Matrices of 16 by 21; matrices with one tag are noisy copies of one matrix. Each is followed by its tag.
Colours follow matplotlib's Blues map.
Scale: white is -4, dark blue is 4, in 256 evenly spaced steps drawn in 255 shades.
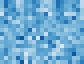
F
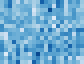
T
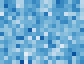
F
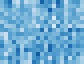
T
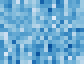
T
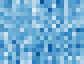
T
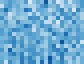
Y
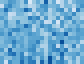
Y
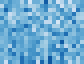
Y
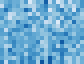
Y
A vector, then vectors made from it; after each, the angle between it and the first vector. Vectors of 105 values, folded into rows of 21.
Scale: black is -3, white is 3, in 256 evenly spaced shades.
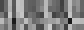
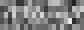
partly opposed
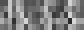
nearly parallel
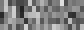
partly opposed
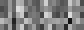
nearly parallel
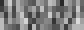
partly aligned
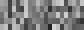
partly opposed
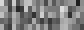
partly opposed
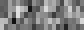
partly aligned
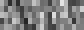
partly opposed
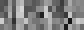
nearly parallel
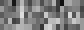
partly aligned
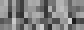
nearly opposite
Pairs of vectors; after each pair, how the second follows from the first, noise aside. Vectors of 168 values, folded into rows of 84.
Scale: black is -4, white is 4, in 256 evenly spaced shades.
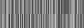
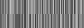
reversed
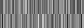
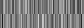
copied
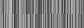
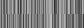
wrapped around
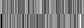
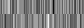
wrapped around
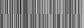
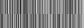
copied
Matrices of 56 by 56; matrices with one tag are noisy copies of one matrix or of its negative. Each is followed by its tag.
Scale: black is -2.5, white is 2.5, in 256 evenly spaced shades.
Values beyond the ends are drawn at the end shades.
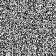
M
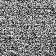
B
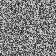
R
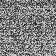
B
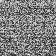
B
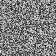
R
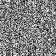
M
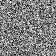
R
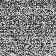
B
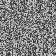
M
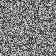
R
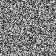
R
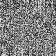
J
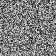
R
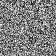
R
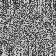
J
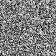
R
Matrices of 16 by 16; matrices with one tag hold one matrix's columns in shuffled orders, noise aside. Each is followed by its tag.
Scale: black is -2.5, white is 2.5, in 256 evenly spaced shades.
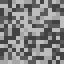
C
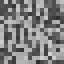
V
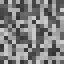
V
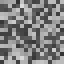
C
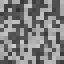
V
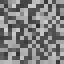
C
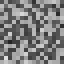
C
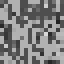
V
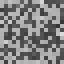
C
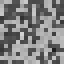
V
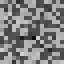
C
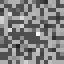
C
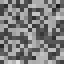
C
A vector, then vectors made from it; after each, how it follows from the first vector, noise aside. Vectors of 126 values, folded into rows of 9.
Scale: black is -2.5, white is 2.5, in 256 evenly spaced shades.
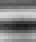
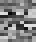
sign-scrambled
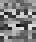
sign-scrambled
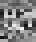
sign-scrambled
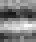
negated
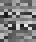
sign-scrambled
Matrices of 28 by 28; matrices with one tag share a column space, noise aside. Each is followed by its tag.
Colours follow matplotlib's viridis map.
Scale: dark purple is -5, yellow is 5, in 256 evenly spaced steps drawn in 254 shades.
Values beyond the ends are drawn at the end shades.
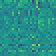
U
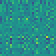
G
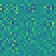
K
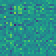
K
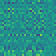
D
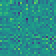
G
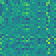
G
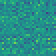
G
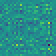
K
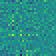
D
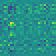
K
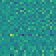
D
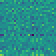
D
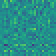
U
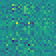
K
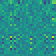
G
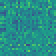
U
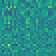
U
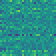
D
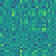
U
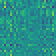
U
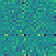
D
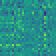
U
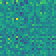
G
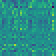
U
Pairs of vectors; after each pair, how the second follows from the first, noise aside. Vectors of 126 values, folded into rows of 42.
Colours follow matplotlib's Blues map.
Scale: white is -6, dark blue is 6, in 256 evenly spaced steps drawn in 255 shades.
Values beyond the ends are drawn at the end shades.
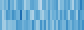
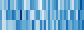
scaled up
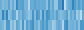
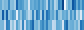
scaled up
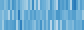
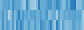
sign-scrambled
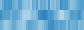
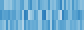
sign-scrambled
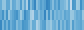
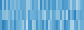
wrapped around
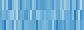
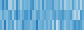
sign-scrambled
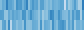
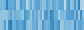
sign-scrambled
